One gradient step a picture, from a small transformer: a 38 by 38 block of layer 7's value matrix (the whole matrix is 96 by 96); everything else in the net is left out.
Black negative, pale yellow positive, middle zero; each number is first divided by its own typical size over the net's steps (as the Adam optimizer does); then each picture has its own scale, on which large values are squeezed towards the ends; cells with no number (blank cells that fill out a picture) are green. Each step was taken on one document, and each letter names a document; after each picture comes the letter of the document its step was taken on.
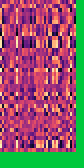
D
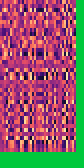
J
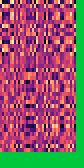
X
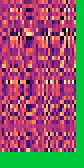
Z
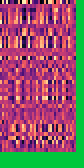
D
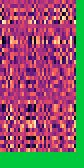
Z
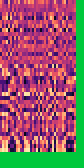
J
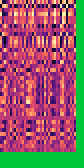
X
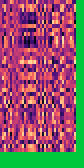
X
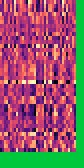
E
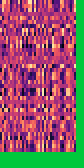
Z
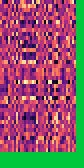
E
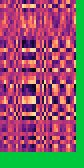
X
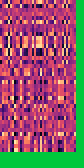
J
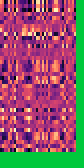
D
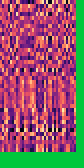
E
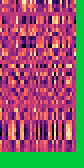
D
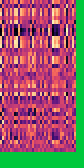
Z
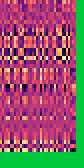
J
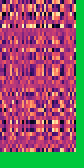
X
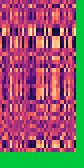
X
